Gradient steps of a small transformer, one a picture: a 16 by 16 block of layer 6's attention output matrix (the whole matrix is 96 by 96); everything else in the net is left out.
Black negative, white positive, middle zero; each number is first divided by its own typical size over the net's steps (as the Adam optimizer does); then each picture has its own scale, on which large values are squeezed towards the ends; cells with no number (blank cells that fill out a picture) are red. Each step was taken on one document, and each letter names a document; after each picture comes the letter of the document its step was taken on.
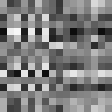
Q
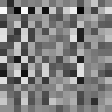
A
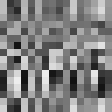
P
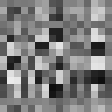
Q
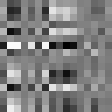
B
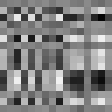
P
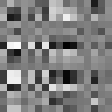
B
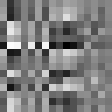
B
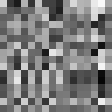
P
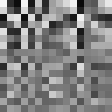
A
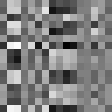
B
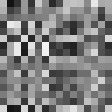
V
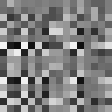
A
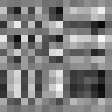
P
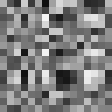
V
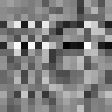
V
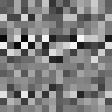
A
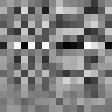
V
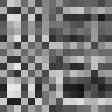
Q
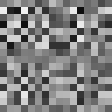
A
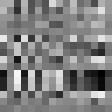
P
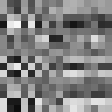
Q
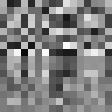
V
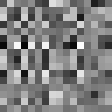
A
